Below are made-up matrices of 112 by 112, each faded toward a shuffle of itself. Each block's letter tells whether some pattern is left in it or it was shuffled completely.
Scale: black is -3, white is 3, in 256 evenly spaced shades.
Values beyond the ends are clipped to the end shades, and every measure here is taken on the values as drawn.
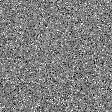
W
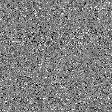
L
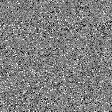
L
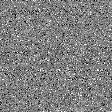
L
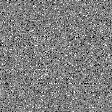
L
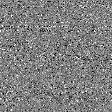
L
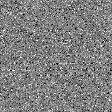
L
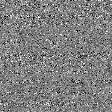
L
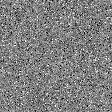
W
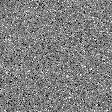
W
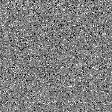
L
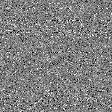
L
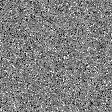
W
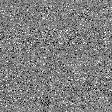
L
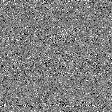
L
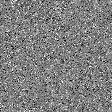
W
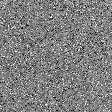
W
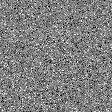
W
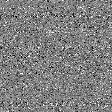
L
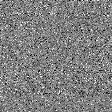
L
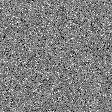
W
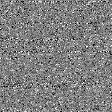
L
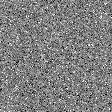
W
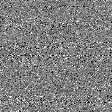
L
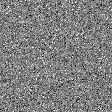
W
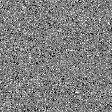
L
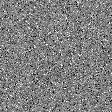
W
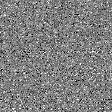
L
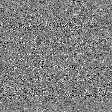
L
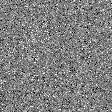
W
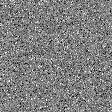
W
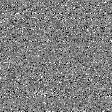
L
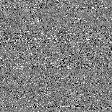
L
